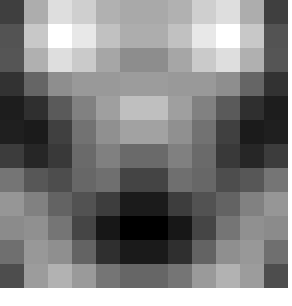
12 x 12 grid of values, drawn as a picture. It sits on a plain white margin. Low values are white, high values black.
The top middle is the smoothest part. The ninth with the highest average is the bottom middle. It is mirror symmetric from left to right. No lone cell stands out from its neighbours. The field is mottled with small blotches.
